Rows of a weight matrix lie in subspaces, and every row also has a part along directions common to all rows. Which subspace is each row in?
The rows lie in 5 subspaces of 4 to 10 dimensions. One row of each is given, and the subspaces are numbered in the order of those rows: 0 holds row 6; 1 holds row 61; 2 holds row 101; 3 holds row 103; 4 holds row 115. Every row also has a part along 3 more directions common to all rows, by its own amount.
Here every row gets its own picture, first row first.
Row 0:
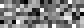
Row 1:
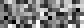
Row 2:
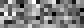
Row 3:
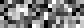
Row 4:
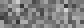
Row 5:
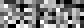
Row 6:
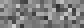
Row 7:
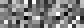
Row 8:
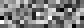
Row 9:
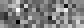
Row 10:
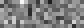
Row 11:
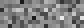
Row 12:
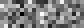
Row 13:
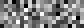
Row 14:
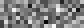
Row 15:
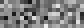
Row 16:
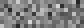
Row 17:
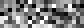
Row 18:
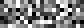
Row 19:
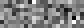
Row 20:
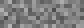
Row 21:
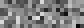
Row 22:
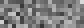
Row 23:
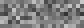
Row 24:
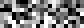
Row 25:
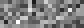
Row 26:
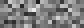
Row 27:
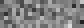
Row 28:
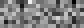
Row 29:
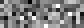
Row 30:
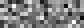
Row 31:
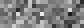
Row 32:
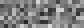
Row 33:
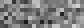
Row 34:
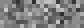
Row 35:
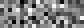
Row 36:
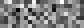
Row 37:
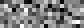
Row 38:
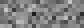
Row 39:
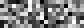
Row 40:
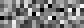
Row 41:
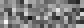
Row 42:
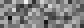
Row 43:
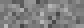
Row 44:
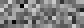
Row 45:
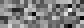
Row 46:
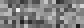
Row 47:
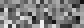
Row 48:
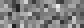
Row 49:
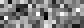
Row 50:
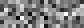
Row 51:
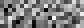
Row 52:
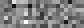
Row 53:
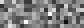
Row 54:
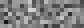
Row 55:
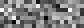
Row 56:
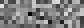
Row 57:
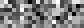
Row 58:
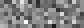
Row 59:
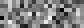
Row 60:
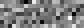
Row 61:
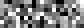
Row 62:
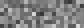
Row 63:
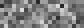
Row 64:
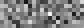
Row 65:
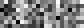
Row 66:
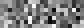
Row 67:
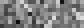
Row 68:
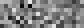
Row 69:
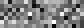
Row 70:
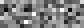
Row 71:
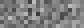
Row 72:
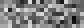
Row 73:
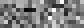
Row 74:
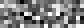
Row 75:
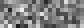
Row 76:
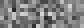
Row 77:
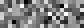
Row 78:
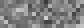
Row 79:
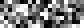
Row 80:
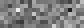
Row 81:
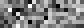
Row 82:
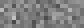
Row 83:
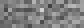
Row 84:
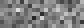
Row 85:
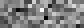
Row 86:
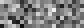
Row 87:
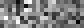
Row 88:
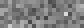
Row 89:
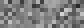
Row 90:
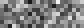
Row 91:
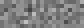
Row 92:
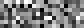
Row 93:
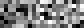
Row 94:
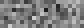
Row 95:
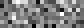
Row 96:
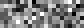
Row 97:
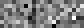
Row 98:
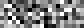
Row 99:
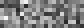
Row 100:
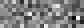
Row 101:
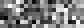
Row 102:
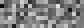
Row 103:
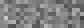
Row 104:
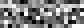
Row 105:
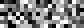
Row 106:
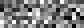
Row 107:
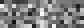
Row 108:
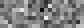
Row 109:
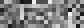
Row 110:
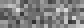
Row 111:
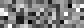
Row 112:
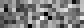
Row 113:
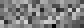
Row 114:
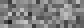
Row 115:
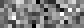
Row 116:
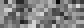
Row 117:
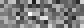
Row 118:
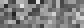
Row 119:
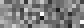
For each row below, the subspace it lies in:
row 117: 0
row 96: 1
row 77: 0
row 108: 3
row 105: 0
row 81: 3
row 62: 3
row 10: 1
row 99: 2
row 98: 4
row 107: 0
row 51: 4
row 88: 1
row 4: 2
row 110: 2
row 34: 4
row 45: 1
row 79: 3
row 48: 4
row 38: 4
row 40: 0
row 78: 3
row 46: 1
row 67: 4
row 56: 0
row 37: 0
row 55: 4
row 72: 3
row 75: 3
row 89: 4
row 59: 0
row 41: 2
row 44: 4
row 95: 4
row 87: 2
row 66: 1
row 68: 0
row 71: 0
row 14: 4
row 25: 1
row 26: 4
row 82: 4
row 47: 1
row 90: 4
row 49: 3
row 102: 0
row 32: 0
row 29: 2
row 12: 0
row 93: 3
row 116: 4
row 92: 0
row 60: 4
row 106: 4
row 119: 1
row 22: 1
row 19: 2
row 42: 4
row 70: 0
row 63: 0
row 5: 3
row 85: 3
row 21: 1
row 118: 4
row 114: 0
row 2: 4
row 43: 0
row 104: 2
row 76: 4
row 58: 0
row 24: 4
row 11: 1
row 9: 2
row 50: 1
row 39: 2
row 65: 4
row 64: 0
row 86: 0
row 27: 1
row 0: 4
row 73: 0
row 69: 4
